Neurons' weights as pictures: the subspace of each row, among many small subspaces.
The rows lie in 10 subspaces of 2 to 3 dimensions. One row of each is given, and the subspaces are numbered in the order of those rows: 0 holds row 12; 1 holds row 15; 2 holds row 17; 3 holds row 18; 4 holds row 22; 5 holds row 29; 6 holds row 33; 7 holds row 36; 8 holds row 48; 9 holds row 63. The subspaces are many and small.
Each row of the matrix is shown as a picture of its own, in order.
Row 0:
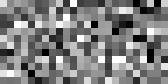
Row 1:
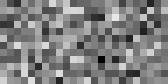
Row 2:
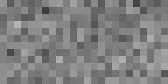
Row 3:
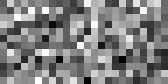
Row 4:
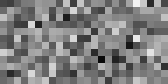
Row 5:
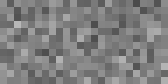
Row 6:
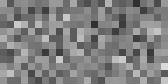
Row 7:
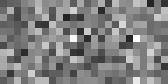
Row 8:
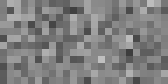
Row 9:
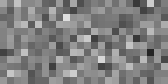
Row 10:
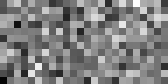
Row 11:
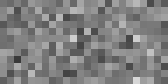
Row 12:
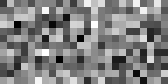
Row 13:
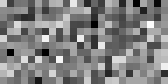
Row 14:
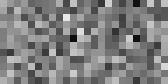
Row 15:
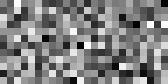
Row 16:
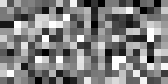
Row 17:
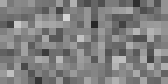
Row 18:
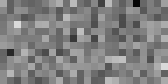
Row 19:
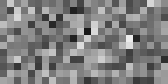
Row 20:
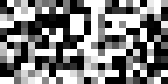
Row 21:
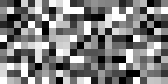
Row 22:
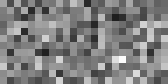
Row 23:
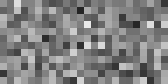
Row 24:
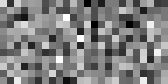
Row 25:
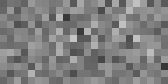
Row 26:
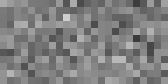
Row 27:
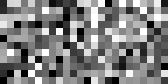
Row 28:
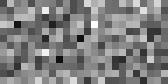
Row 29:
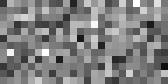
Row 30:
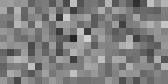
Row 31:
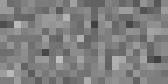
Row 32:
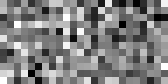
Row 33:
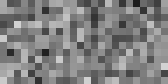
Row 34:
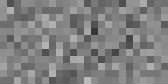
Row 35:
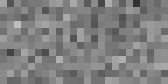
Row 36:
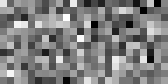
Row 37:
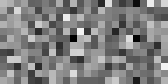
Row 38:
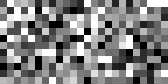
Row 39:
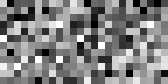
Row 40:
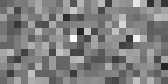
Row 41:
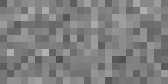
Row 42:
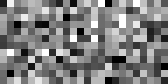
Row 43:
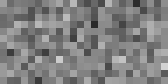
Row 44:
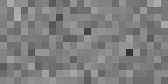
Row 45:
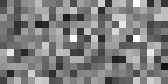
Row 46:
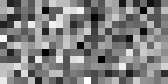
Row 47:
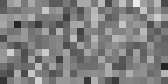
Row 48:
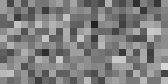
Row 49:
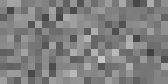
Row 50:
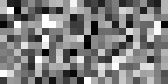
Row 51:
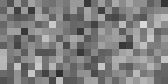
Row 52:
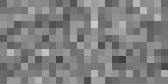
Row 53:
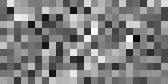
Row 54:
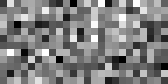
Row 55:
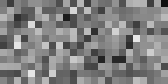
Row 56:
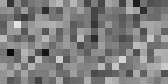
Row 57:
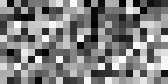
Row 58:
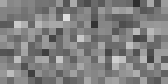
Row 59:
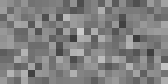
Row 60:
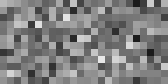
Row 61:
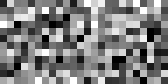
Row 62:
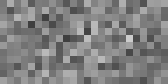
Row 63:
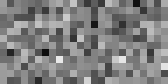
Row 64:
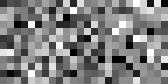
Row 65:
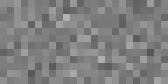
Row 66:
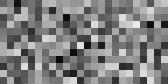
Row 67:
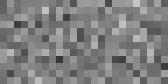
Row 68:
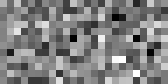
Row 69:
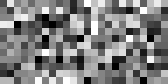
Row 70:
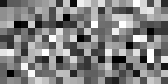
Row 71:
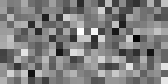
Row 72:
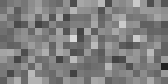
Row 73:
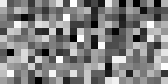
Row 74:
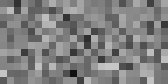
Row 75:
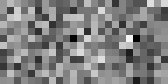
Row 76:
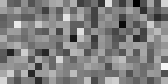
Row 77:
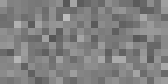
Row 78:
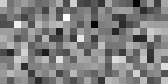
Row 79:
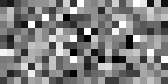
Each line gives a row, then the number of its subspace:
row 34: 7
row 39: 5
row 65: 7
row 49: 7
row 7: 4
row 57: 3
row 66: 1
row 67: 8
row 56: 3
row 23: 1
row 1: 6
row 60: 7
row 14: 5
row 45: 4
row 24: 7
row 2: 3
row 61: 0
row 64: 1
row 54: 3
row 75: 4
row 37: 5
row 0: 1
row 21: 4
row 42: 3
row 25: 8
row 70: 2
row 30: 8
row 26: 2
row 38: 5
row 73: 5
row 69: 2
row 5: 8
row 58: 2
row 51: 4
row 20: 0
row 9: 7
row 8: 4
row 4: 7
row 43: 9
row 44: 8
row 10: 6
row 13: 5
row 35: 3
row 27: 6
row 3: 9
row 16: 2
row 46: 6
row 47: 6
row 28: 0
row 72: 9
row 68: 4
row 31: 1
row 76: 6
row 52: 9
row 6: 8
